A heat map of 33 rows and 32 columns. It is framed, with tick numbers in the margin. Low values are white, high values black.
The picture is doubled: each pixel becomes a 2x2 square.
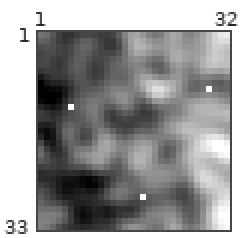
Calmest part: top left. Grain: blotchy. Lone odd cells: 3, each lower than its neighbours. Slope: up to the left.
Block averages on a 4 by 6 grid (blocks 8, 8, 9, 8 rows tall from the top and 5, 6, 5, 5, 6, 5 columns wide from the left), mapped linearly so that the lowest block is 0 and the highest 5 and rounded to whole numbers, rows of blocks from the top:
4 4 3 2 2 1 | 5 3 3 2 2 2 | 4 3 3 2 2 0 | 4 5 4 3 3 0
